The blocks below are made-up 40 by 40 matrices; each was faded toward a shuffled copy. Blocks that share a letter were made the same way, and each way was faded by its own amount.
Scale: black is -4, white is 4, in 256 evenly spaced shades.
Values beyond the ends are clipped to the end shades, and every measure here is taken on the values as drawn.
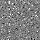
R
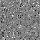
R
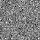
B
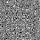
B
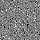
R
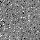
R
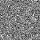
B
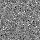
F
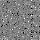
R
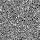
F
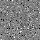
R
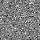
B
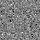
B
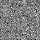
B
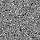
F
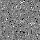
R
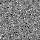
F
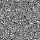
B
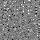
R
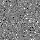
R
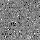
R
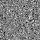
B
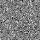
B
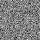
B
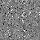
R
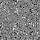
R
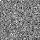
B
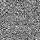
B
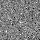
F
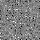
R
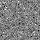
F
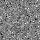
F
